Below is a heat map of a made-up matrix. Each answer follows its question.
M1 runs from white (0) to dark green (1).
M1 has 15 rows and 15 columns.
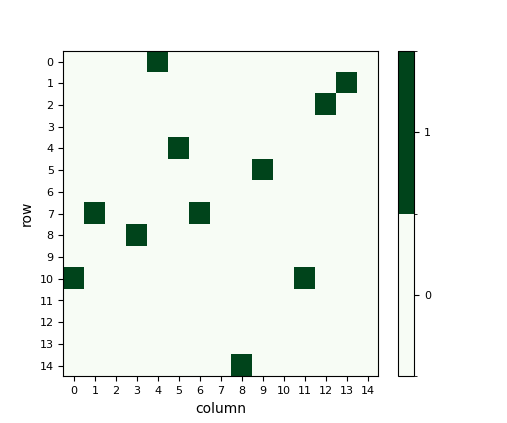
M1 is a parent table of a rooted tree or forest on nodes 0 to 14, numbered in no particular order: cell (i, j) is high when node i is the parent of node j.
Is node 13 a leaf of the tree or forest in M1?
yes
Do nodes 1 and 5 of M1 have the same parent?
no
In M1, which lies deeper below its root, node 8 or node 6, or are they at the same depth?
the same depth
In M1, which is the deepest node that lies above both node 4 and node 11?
10
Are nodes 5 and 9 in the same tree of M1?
yes
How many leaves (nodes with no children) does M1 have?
6
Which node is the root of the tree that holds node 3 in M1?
14
